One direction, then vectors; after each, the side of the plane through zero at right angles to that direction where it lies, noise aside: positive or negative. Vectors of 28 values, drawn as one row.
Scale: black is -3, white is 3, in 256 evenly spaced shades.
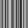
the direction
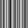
negative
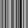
positive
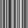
negative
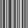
negative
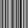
positive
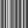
positive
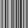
positive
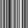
negative
